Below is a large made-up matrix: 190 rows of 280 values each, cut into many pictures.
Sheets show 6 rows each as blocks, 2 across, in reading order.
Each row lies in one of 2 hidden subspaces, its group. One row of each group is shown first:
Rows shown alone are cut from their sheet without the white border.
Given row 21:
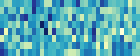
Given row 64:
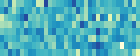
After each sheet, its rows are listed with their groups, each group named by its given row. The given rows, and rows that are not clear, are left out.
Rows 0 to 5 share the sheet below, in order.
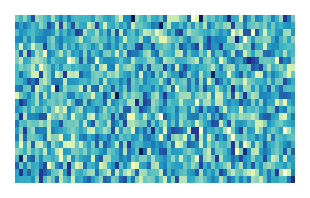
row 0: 21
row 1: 64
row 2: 21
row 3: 64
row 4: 21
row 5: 64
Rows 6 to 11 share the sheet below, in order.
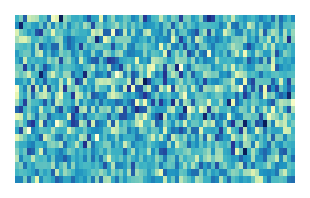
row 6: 64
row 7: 21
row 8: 64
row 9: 21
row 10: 21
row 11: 64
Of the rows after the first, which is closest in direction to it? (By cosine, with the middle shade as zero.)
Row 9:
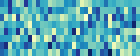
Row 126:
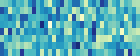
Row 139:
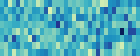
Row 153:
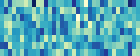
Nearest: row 126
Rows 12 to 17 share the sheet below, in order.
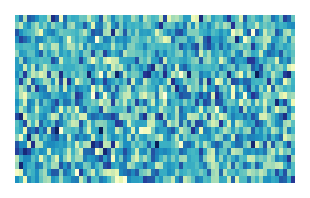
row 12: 64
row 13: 64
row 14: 64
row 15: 64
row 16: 64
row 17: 64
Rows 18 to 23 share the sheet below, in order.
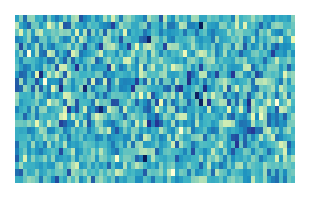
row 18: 21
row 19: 21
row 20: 21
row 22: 64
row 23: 21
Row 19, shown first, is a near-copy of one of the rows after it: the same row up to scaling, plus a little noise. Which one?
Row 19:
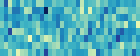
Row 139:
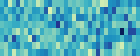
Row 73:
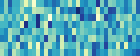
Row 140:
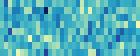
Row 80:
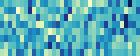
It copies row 140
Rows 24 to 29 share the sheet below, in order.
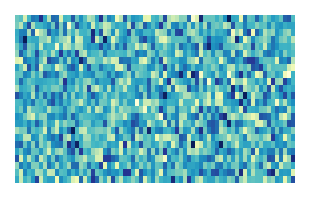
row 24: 64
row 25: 64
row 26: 21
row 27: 64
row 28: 21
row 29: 21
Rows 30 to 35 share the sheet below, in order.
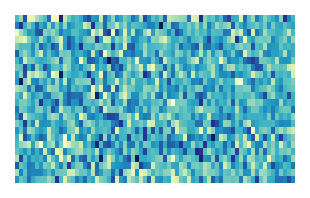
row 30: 64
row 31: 64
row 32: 64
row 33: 21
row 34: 21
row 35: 21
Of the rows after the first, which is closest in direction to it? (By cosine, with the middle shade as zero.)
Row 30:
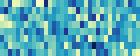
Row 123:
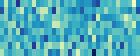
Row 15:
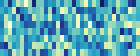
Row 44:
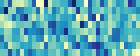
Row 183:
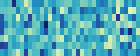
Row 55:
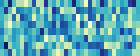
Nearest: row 44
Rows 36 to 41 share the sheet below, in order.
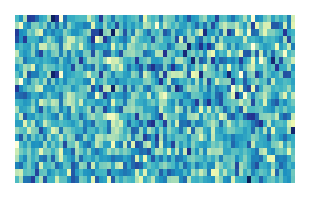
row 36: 64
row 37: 21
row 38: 64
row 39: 64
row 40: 64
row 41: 21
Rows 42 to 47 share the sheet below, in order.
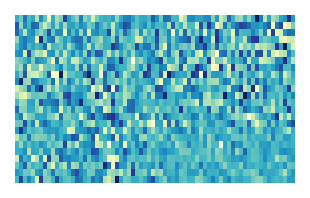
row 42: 21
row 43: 64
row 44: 64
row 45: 64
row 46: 21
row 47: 64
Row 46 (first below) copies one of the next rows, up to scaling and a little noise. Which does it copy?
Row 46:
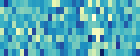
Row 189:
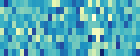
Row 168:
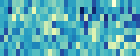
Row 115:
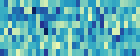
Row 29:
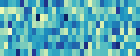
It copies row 189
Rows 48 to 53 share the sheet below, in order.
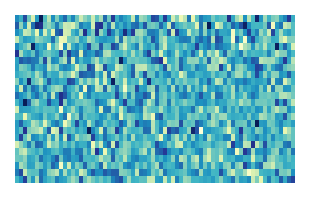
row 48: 21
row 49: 64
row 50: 21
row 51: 64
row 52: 64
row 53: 64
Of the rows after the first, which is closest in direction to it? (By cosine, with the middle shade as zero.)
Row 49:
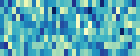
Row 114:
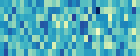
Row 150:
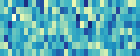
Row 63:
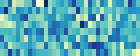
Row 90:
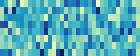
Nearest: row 63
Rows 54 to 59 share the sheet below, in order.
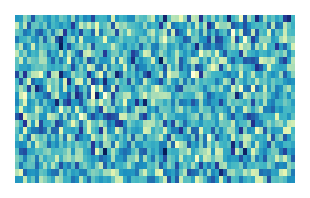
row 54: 21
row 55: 64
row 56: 64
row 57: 64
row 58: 64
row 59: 64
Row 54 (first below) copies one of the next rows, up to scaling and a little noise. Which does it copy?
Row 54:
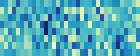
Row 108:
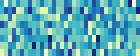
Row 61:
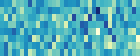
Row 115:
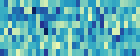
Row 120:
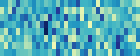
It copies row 120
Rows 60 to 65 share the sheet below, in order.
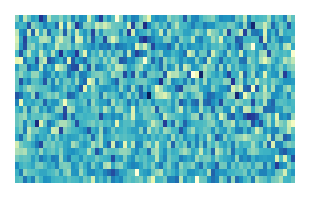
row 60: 64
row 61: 21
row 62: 21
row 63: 64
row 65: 64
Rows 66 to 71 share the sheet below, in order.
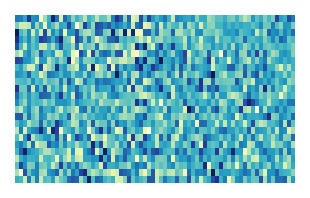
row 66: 64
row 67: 21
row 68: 64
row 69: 21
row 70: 64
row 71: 21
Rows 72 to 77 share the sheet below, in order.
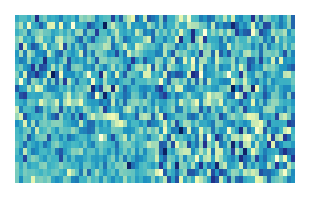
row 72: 21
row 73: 21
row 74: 64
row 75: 64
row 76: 21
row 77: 64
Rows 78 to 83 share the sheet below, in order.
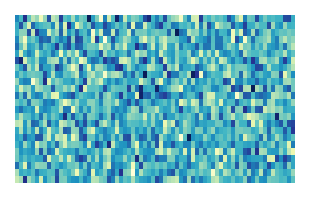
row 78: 64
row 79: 64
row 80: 21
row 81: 64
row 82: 21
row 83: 21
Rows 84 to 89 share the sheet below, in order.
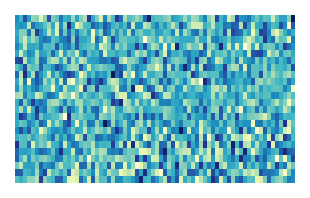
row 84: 64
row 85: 21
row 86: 21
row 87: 21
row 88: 64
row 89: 64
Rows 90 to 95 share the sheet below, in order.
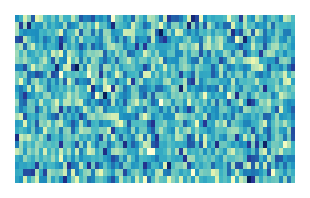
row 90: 21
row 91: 64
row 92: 64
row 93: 21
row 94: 21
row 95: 21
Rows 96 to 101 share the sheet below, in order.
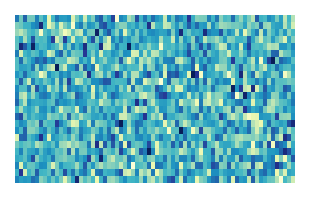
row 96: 21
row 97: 21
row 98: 64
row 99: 64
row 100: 21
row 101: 64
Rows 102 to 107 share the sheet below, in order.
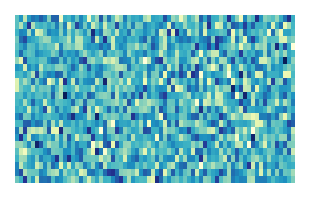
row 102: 64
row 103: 64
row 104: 21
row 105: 64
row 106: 64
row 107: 21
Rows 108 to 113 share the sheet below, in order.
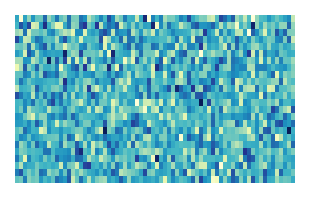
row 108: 21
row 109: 21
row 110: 21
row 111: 21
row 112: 64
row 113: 21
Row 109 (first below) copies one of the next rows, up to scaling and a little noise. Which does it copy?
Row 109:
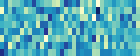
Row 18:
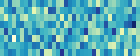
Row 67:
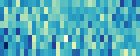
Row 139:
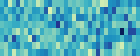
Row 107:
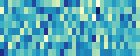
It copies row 107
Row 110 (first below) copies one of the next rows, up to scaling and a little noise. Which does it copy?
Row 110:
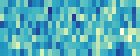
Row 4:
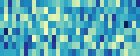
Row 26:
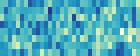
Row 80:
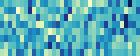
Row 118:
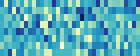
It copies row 26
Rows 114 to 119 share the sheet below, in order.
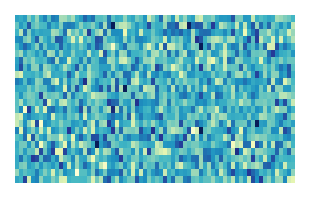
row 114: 21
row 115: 21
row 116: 21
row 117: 64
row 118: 21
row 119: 64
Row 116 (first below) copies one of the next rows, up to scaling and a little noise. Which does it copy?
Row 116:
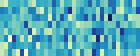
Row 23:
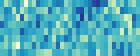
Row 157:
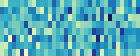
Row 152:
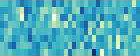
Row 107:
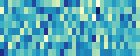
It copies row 157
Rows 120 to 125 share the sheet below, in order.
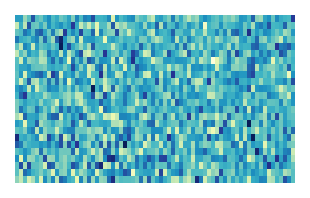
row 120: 21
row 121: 21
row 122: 64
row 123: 21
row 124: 21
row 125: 21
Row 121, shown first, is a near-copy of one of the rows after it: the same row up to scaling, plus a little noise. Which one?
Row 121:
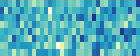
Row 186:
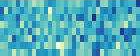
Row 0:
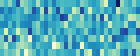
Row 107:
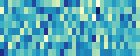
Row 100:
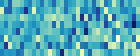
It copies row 186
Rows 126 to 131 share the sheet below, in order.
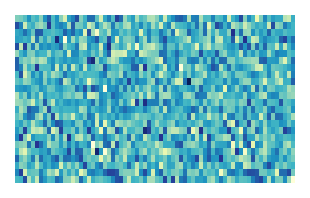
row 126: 21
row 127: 64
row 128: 21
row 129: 21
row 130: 64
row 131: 64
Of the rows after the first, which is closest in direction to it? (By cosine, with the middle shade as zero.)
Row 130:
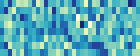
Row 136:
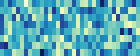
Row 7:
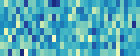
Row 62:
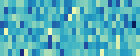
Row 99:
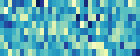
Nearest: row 136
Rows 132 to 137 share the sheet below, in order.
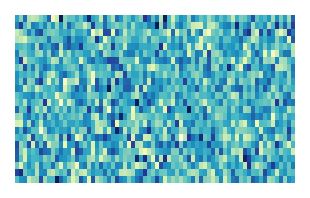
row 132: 64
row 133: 21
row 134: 21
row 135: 21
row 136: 64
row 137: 21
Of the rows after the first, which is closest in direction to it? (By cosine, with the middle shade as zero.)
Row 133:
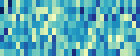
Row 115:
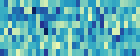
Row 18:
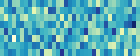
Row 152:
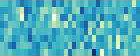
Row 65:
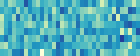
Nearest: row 152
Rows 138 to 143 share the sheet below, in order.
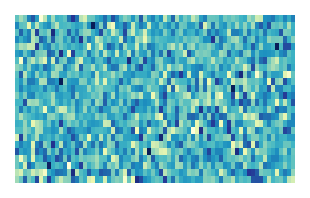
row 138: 21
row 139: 21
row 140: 21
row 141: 64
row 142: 21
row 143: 64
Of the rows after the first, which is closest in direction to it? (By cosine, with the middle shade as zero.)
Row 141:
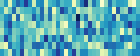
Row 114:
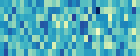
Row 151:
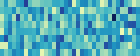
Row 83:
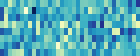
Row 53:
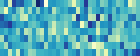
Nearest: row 151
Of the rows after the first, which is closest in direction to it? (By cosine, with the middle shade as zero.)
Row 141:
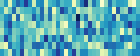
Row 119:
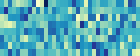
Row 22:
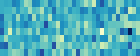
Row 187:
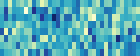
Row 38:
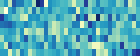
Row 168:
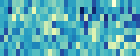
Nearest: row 38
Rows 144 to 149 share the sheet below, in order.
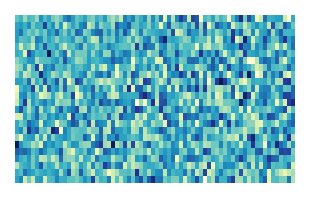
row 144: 21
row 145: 64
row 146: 64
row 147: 64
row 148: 64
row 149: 21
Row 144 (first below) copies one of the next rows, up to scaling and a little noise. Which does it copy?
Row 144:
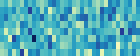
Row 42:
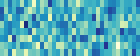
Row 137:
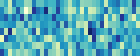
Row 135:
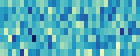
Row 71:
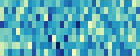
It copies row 135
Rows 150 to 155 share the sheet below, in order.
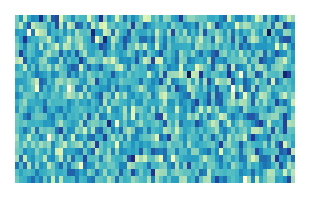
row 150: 64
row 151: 64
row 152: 21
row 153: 64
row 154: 21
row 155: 21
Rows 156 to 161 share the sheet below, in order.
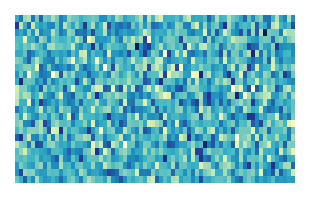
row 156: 21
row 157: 21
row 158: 64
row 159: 64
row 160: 64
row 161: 21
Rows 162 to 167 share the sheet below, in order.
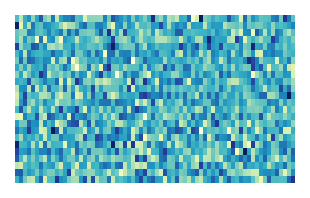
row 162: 21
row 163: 64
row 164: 64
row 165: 21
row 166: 64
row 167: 64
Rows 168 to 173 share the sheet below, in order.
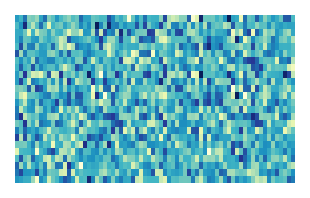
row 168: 21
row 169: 64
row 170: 64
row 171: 64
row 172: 21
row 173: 64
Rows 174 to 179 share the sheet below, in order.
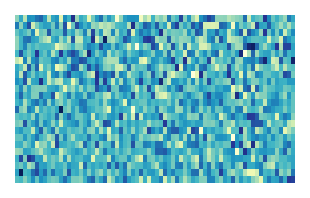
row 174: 64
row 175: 21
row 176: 21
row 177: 64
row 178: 21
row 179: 64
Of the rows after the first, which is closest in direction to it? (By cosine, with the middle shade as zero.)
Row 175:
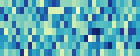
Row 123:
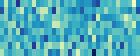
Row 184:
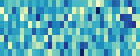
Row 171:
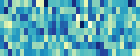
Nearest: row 171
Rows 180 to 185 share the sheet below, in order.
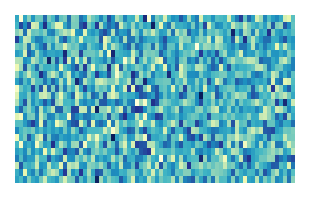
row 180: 21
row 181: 64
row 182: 64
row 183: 64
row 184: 21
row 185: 21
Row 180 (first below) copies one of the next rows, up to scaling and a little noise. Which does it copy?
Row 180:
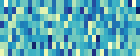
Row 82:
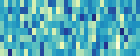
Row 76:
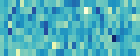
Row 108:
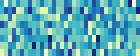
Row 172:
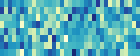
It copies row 108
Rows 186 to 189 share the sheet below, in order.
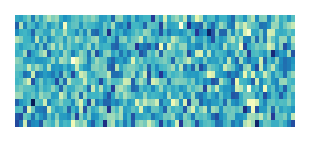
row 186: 21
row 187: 21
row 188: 21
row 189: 21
